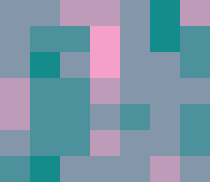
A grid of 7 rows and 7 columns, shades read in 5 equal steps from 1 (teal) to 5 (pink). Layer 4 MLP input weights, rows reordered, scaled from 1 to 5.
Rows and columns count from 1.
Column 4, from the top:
4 5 5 4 3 4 3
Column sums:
22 13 18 28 20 18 18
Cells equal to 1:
4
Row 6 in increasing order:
2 2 2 3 3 3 4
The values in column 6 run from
1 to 4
